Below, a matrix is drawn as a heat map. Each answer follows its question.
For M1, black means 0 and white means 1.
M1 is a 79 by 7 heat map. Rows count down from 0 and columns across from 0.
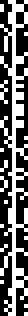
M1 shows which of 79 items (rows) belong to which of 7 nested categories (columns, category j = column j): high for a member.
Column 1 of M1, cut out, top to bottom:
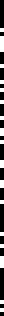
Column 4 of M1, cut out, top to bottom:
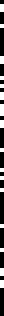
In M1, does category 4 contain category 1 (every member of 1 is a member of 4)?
no
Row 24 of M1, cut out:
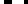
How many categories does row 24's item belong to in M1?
4
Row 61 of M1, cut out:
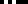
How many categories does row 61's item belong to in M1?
2
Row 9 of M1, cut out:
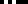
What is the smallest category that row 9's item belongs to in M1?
1
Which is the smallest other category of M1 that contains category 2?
6
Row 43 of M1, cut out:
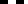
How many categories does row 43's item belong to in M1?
3
